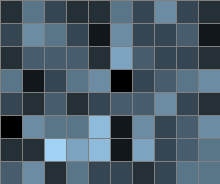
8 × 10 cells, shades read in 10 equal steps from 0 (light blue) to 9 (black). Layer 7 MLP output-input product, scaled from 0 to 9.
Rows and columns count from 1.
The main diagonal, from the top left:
7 3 5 4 6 8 2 6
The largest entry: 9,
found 2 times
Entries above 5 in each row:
7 6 5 4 6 3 4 5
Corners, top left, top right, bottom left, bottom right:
7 7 5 4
